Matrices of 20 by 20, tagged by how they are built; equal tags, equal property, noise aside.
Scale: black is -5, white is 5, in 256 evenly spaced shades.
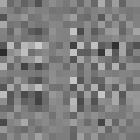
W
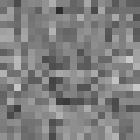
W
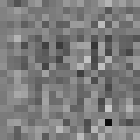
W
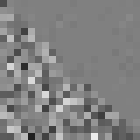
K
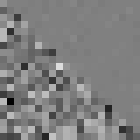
K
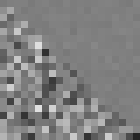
K
